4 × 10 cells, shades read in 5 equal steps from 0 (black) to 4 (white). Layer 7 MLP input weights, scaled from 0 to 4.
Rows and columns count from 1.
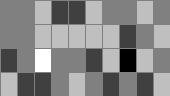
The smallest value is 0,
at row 3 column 8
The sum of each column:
8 7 11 8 9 9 9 5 9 10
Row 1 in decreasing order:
3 3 3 2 2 2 2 2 1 1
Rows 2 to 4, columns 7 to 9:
3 1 2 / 3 0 3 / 1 2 1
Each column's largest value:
3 2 4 3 3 3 3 2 3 3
